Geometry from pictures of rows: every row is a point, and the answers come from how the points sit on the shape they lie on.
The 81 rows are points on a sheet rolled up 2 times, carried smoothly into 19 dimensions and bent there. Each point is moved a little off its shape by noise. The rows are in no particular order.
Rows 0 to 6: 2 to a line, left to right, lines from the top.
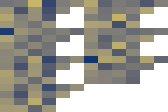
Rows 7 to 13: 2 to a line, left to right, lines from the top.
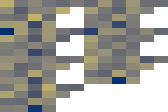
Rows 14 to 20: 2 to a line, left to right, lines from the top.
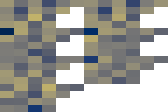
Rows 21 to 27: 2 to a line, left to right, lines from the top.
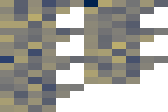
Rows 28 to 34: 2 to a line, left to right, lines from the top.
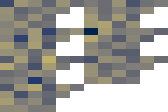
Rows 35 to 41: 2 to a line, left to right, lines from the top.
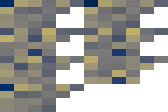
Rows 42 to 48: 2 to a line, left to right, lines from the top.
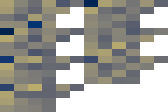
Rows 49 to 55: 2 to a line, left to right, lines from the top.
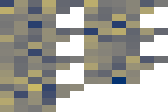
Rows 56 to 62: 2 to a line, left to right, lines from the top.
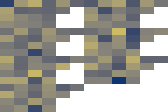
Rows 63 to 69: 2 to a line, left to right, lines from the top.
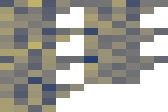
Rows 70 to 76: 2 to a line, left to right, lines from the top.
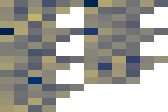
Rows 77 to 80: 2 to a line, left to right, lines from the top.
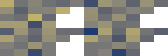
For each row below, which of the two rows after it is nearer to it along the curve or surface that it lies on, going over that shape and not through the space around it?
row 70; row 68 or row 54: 54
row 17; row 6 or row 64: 64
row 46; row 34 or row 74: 34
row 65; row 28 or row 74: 74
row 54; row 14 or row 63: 14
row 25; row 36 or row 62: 62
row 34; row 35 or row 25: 35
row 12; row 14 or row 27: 14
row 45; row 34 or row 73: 34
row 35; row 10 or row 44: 44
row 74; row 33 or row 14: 14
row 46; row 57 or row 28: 57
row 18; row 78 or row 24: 24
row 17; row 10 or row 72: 72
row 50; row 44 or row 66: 44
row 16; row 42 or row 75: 42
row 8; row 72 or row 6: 72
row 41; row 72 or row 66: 72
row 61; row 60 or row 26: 60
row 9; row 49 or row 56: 49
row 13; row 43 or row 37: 37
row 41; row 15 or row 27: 27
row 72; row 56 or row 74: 56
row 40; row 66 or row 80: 80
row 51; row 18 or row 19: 19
